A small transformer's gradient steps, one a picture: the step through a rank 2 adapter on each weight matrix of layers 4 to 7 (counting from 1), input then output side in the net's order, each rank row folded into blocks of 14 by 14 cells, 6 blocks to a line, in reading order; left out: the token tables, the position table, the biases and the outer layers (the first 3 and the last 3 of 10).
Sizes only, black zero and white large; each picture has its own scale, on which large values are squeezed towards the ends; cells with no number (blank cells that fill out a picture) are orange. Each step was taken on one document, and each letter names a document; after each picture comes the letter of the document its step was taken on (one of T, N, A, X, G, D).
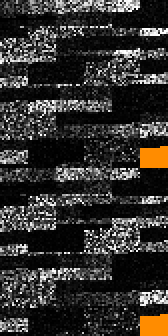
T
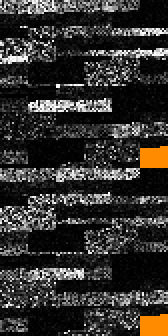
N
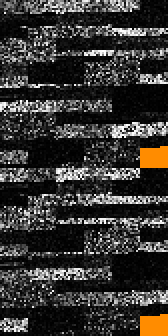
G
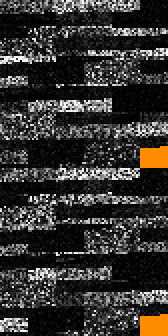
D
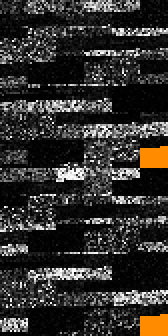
D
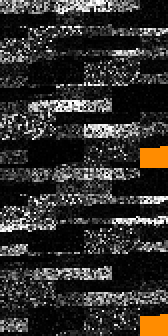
G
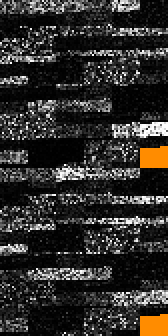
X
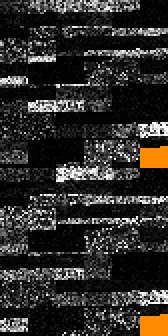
N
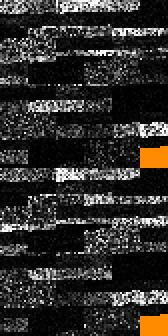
G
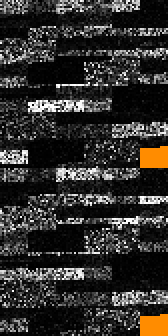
N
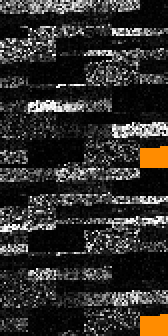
N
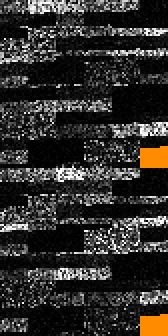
T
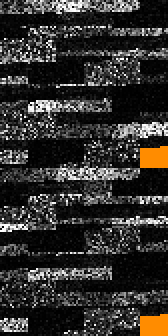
D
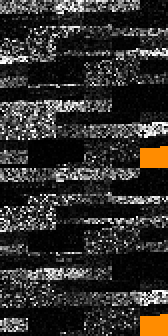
D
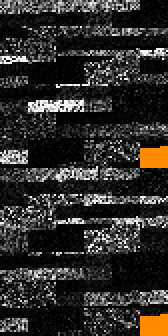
N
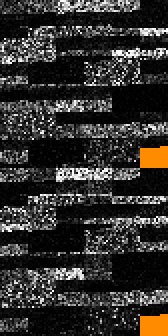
G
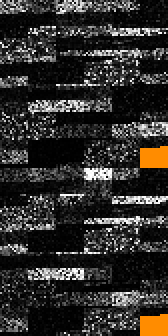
X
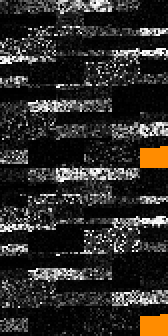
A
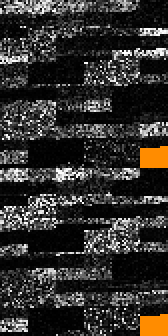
T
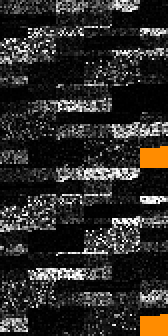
A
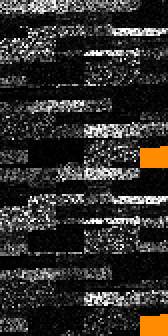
X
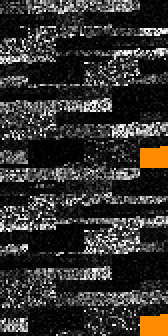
T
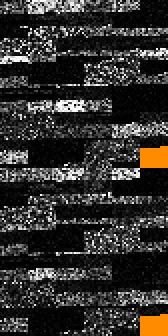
D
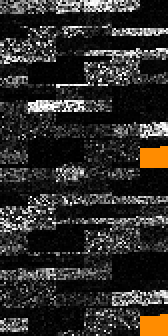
N
